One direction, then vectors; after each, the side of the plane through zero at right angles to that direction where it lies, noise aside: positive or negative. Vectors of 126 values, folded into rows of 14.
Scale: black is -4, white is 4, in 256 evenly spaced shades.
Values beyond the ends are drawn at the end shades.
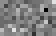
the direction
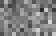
negative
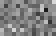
positive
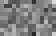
positive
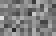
negative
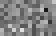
positive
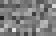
positive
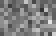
negative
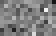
negative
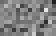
negative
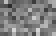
positive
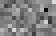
positive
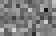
positive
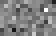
negative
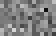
positive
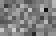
positive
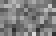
negative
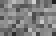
negative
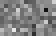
positive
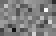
negative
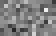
negative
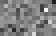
negative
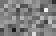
negative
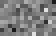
negative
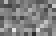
positive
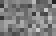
negative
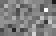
negative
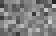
negative
